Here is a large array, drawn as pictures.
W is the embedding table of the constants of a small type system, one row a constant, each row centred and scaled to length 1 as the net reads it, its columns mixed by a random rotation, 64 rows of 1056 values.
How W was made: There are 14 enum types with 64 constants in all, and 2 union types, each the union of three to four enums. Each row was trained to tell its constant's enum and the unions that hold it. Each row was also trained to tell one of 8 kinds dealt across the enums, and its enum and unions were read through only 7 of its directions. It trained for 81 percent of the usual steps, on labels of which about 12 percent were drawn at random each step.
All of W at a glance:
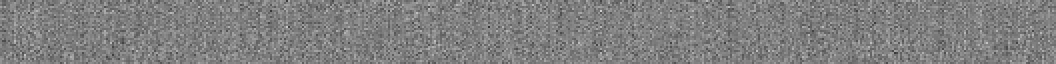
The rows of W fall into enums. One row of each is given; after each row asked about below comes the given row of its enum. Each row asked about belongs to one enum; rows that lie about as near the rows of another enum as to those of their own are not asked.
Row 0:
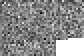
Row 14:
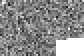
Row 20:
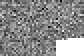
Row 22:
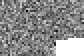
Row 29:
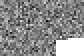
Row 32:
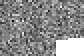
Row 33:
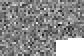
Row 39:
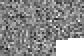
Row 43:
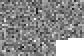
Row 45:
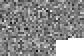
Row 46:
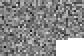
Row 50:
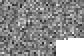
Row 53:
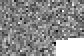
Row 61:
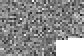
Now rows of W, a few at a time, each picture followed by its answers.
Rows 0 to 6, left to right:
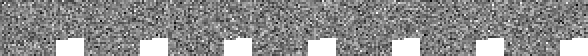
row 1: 45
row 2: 43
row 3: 53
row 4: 29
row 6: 61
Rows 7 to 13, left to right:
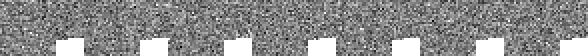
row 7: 46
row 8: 53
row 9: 29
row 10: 20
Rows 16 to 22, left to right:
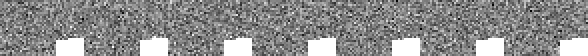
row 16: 53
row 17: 33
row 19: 20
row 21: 61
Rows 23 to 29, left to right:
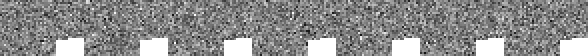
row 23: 39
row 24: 32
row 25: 61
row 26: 20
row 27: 20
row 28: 61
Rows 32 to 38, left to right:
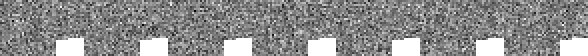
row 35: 29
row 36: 53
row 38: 61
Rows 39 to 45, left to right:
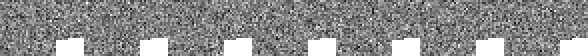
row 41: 53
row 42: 43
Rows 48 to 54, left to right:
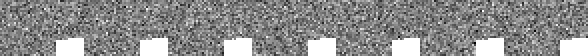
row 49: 32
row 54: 46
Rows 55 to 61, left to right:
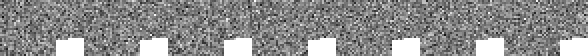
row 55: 39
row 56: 39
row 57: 46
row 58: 46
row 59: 20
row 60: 32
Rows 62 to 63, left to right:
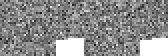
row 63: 46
